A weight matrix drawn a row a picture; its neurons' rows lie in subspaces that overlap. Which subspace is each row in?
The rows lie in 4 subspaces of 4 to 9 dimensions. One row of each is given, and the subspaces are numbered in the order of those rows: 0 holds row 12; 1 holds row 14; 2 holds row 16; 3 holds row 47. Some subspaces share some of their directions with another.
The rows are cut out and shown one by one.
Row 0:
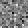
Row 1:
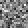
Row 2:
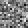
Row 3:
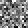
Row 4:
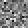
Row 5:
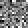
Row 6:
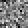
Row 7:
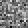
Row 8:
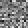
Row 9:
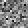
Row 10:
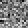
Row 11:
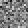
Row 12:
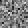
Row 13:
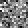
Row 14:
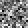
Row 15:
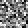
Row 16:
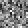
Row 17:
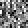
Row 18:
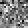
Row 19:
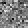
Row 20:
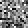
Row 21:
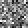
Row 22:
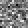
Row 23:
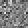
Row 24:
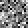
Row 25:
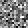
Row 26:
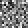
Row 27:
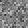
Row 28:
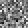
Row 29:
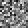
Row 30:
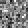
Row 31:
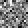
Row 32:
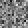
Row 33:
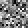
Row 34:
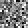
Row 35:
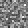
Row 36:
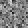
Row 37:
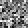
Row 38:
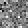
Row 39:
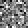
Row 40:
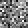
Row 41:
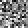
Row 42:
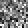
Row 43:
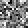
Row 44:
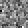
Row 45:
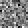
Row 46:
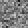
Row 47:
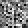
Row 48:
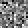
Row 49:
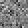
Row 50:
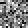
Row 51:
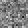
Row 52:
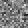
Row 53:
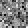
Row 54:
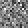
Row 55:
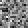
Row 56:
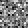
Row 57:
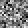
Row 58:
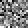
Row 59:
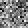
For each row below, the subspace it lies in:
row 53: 1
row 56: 1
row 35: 0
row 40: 2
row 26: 0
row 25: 2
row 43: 3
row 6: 1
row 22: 3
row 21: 1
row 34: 1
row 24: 1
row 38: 2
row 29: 2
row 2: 3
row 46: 1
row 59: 2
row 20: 3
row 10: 3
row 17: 1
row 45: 1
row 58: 3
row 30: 3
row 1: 3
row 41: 3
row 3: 2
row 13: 2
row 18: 2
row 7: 3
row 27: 1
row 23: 3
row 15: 1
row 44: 1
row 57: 3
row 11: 0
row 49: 1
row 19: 2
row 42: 1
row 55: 2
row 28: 1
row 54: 1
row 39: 1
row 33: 1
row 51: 3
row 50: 1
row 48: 0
